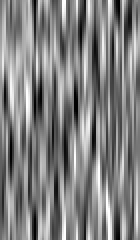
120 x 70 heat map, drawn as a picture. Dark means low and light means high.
Ninth with the highest average: top left. Histogram: bell-shaped. Grain: streaks running down. Slope: none. Mirror symmetry: none.
